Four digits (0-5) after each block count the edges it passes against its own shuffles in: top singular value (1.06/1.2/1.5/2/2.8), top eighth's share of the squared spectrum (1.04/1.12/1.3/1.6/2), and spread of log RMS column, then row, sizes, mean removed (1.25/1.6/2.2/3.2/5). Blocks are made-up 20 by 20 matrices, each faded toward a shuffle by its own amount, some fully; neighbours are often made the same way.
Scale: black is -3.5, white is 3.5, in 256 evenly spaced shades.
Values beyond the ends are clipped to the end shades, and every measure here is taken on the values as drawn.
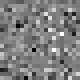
1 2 0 1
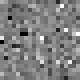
0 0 0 0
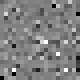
2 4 1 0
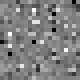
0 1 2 0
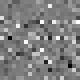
1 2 0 1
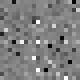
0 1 0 0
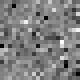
0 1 0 0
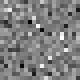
1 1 0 0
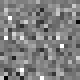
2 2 0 1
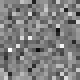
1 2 0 0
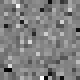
0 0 0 0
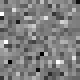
0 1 0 0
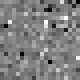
1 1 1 0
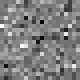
0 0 0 0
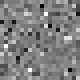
0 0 0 0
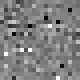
2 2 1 0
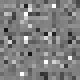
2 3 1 1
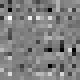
3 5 2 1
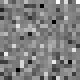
0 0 0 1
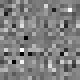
3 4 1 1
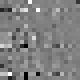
3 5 1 2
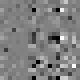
3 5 2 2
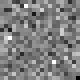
0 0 0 0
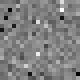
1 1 0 0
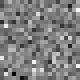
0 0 0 0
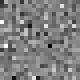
0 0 0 1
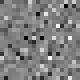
1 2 0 0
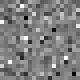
1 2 0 1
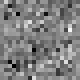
2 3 1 1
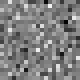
0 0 1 0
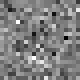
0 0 1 0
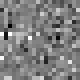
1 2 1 1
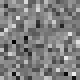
1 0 0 0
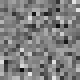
0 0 0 1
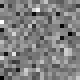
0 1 0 0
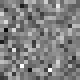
1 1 0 0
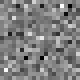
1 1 0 0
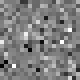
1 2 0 0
